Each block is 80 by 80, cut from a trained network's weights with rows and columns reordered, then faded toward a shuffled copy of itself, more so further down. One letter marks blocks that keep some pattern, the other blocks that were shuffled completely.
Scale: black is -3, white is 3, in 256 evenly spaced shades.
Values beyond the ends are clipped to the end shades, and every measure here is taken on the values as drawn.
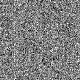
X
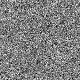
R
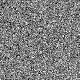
R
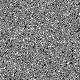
R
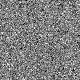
R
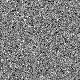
R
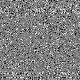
X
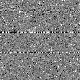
X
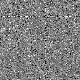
X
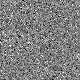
R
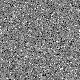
R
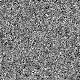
R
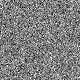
R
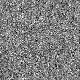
X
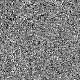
X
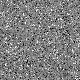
R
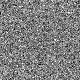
R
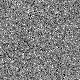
R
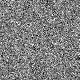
X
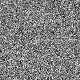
R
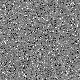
R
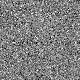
X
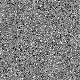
R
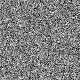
R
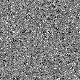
X
